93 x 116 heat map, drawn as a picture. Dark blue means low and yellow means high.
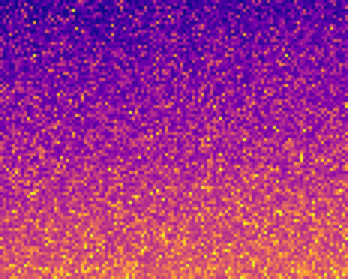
Slope: up to the bottom. Odd rows or columns: none. Grain: fine. Average level on the scale: 40%. Stripes: none.
